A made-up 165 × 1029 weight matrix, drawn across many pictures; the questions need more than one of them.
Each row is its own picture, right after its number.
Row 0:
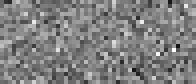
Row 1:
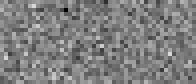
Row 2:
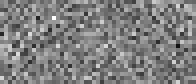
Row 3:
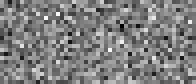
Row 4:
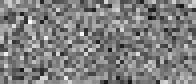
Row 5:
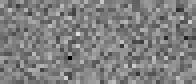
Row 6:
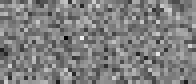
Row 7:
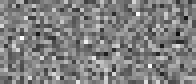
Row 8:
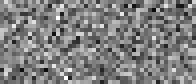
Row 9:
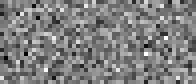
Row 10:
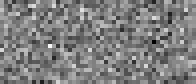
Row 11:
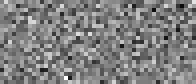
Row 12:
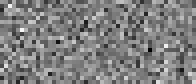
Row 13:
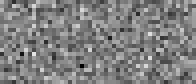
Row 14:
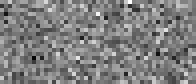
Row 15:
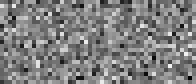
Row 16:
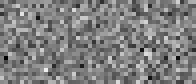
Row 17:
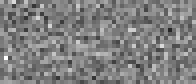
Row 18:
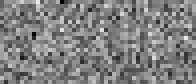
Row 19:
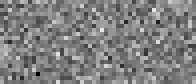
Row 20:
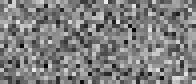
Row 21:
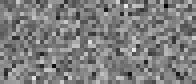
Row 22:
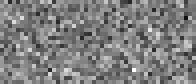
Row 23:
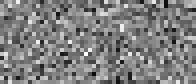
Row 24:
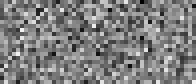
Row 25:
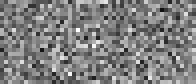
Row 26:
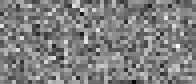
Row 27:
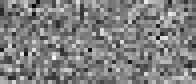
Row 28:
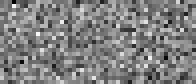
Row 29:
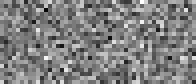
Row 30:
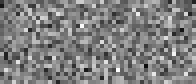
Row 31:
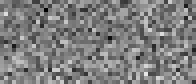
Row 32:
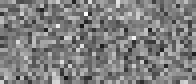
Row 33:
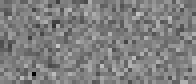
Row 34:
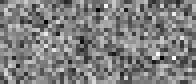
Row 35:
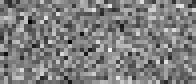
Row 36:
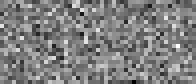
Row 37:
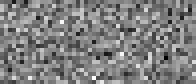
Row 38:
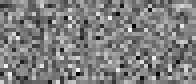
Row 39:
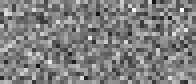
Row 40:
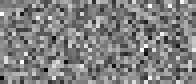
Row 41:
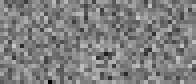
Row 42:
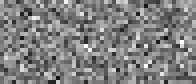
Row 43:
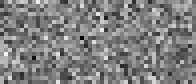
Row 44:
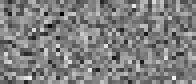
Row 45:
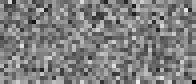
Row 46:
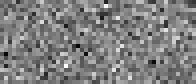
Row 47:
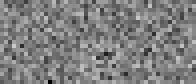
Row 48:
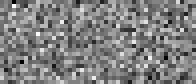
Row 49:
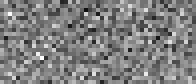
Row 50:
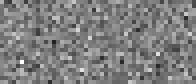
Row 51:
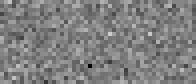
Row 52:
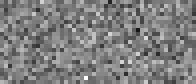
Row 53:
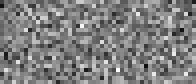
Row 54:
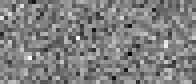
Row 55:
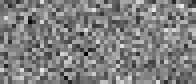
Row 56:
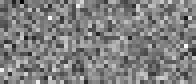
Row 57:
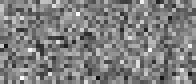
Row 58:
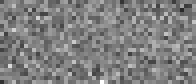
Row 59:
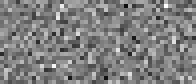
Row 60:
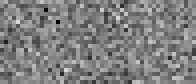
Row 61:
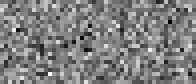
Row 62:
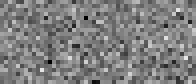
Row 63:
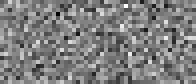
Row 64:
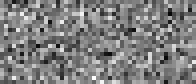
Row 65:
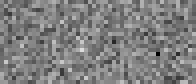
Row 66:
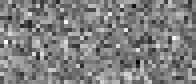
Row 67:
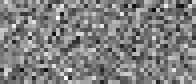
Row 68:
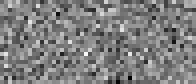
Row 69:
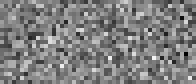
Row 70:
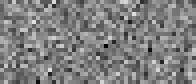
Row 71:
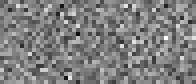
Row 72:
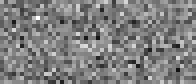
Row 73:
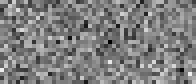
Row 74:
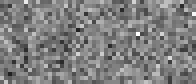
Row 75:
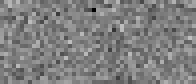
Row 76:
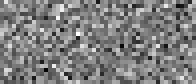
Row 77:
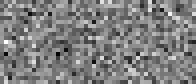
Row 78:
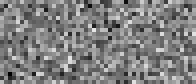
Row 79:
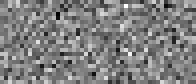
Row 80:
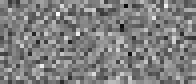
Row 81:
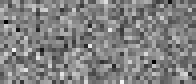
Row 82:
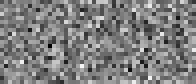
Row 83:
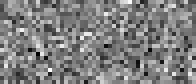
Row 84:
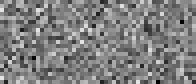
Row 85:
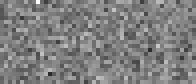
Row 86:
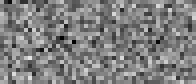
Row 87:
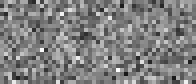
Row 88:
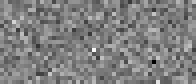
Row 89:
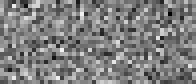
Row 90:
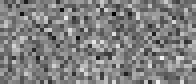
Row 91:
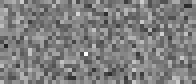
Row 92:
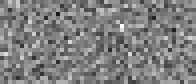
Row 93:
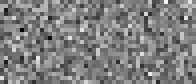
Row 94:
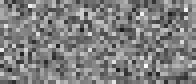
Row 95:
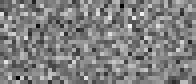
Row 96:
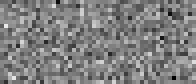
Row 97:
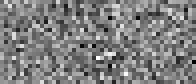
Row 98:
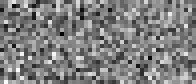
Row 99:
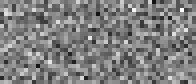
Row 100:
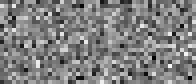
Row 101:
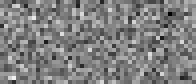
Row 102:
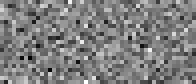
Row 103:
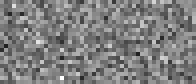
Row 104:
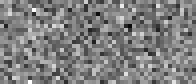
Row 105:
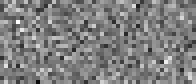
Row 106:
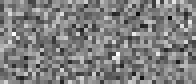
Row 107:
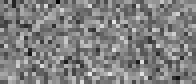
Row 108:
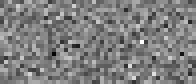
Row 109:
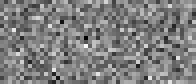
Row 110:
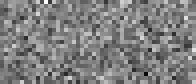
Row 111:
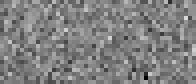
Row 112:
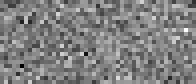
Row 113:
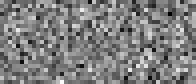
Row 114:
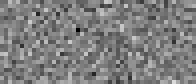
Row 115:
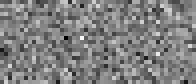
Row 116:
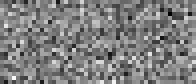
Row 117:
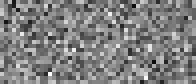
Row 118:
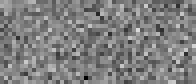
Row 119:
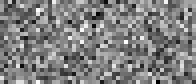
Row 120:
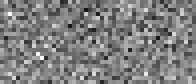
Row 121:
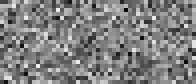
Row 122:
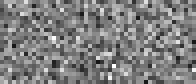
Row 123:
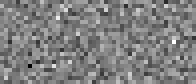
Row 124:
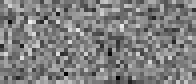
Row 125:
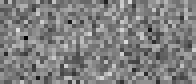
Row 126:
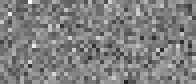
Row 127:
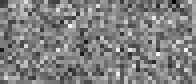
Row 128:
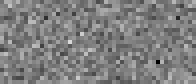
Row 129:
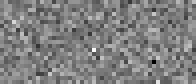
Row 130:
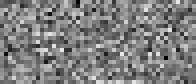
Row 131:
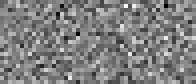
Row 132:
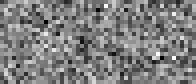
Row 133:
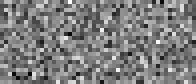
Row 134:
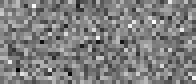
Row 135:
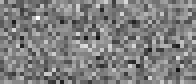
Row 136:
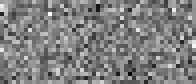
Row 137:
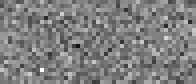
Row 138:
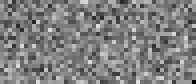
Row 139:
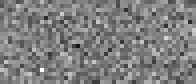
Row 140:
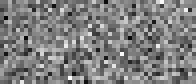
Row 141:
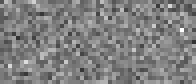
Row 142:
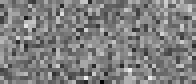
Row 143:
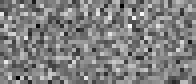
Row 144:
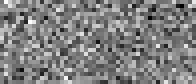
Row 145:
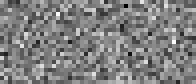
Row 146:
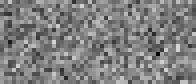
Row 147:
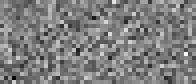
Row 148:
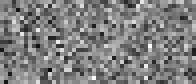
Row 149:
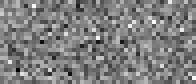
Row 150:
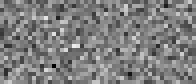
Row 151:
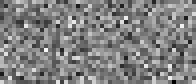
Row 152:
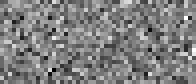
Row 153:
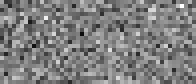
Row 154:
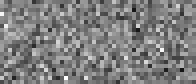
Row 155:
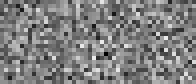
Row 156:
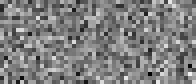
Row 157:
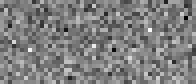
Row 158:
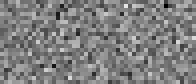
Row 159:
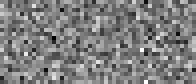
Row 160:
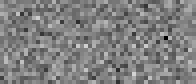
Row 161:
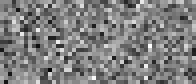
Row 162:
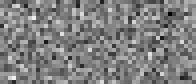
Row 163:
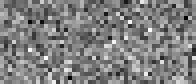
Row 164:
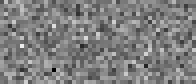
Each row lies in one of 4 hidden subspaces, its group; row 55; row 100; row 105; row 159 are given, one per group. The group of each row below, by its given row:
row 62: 55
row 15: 100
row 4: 55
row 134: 159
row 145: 55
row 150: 55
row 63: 55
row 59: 55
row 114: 55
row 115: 100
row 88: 105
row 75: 55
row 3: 55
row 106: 100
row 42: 159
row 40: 159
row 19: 100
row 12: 105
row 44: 100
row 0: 100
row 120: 100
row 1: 159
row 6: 100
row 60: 105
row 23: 55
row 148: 105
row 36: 159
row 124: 55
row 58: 100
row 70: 105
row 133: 100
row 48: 159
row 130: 159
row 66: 105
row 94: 159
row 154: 100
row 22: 105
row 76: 55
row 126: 100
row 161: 105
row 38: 100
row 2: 100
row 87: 100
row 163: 105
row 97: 159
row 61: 105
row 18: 100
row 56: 105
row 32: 100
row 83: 105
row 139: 55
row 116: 159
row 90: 159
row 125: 105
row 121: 100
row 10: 159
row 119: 105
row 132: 100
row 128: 55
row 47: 159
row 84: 105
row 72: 159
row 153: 55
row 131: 55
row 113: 159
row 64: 159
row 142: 100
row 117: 105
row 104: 100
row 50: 100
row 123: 55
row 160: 159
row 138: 105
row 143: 100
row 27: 159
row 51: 100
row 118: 100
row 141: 100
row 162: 159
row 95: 100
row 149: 159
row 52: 100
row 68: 55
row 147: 100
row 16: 159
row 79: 55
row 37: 159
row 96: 159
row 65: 100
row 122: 159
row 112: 55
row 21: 55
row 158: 55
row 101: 159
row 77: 100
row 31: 105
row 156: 105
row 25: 159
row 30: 159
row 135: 159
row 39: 100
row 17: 159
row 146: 100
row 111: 105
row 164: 159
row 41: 159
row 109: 159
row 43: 100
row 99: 100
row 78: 105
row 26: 159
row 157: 105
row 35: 55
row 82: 159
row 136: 100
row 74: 100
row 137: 55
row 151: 100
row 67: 55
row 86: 100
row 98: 159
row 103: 100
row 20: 105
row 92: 55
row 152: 105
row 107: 105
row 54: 100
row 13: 159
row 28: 159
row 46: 55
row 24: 105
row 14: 100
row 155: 159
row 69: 100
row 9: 159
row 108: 55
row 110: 105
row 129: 105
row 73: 105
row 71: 55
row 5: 55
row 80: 55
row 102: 105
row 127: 100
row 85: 105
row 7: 159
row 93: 105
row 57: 105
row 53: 159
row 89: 159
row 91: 105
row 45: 105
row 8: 55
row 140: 105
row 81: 105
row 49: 100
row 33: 100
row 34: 100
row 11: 55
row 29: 105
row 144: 55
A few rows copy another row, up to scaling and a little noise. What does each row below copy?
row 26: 36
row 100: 15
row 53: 30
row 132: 34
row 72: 135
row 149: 134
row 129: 88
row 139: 137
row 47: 41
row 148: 161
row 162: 101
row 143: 95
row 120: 49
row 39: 99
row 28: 48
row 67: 8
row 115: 6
